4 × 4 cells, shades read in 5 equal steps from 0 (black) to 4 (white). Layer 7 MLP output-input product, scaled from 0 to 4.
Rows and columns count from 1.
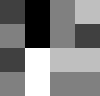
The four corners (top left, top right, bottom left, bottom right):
1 3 2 2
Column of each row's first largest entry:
4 1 2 2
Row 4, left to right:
2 4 2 2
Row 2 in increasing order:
0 1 2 2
